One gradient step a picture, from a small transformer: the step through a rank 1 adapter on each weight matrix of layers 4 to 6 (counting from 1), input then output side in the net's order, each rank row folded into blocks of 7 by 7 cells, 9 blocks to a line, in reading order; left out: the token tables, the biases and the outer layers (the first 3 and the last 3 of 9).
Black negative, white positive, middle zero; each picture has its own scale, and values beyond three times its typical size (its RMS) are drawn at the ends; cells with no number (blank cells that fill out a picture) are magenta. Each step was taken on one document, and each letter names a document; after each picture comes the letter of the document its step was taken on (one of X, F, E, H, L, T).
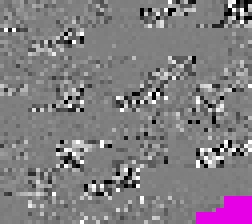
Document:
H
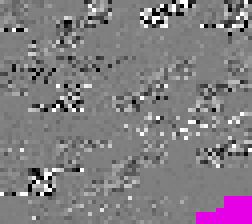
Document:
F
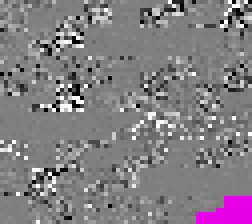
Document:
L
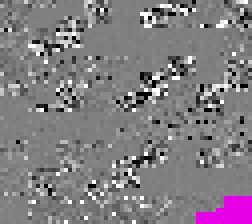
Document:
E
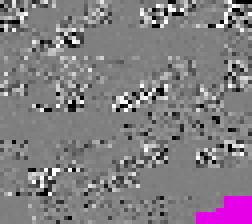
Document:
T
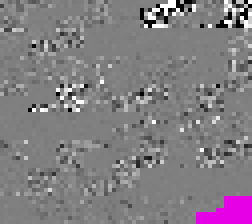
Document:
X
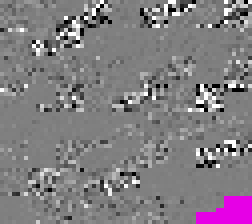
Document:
T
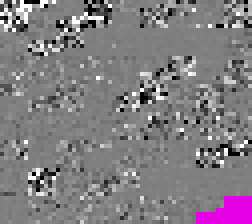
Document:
H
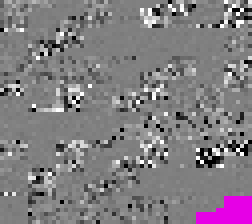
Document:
E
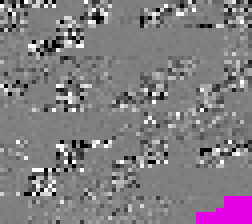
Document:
E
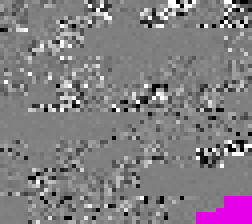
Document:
L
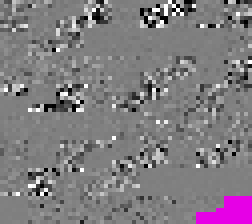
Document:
X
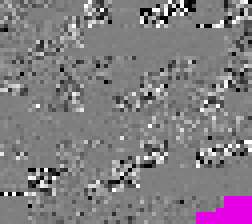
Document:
H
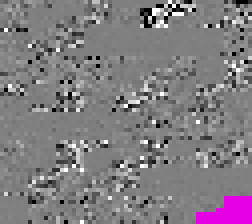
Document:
E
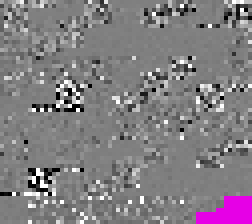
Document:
H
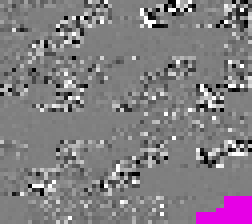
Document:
T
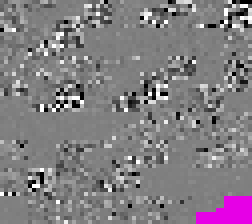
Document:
T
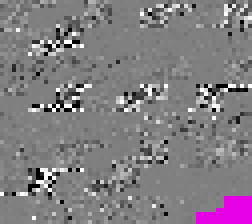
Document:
F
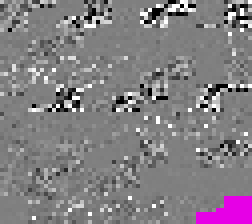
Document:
F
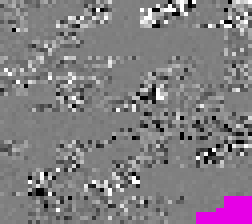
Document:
L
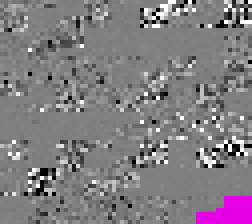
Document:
X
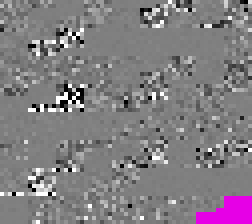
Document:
X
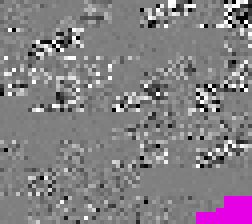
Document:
L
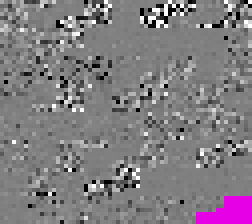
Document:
H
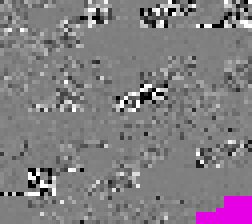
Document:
H
